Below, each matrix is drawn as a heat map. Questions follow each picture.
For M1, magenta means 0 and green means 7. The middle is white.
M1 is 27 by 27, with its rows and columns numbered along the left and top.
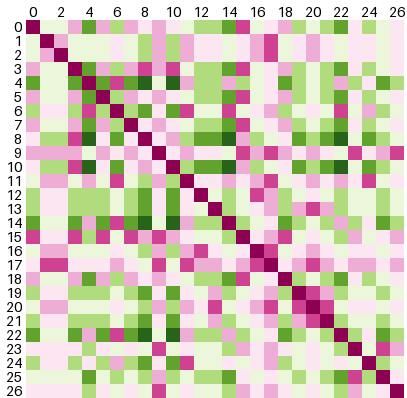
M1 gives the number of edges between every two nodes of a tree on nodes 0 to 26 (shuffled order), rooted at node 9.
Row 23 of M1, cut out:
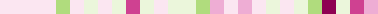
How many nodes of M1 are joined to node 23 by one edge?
2
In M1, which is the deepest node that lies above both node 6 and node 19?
17
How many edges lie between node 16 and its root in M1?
2
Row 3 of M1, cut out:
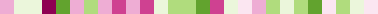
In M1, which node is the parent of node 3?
15
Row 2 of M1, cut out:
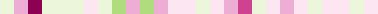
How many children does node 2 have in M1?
0
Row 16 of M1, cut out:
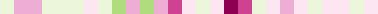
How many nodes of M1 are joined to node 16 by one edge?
2
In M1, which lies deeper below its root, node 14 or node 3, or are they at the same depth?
node 14
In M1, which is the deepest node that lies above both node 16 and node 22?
17
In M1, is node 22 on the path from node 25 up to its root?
no
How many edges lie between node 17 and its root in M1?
1
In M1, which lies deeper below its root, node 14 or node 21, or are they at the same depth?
node 14
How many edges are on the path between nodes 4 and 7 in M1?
6
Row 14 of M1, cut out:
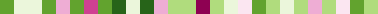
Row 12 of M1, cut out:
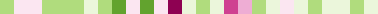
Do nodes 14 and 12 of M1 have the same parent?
no
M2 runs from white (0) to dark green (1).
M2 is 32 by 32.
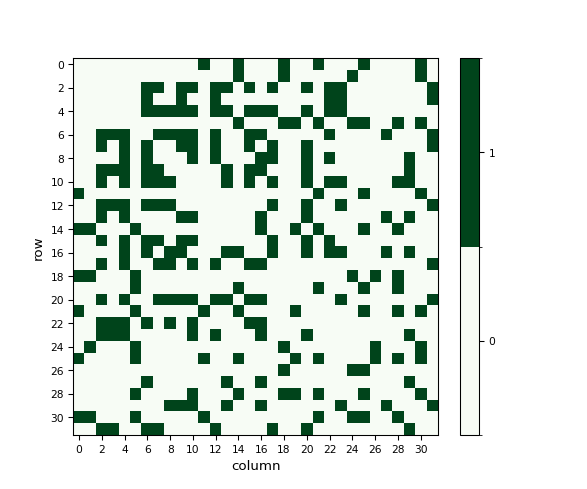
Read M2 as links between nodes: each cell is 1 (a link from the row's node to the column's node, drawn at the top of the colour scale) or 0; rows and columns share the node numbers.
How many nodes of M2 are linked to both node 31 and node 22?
3
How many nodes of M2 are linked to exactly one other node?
0
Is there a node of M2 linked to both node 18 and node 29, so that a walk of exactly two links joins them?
no
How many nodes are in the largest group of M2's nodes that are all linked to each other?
6
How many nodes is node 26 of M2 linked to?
3
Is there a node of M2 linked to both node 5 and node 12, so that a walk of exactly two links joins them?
no
